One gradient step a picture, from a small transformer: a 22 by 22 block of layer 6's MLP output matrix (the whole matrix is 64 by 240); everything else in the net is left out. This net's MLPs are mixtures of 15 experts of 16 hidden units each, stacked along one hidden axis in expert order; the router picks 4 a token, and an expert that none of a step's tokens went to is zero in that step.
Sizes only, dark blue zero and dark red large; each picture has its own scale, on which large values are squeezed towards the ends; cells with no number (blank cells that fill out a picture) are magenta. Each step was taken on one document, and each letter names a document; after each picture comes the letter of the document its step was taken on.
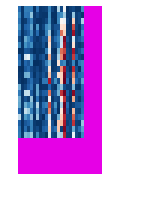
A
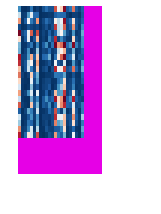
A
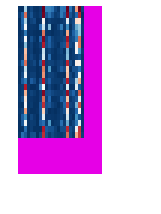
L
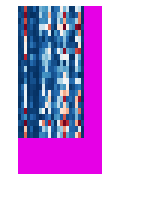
L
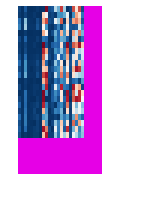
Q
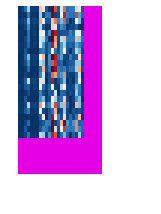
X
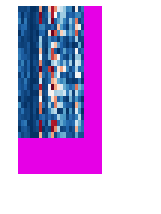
X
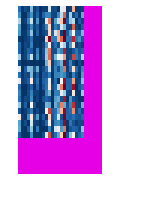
A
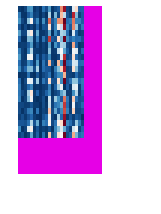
A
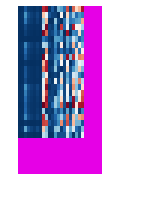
Q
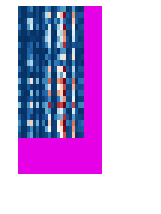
A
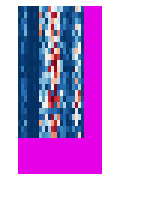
X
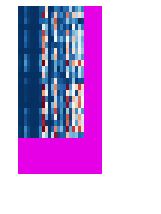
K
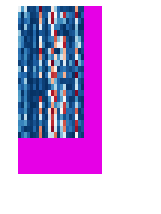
X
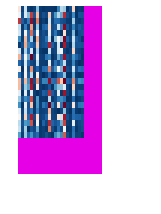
A
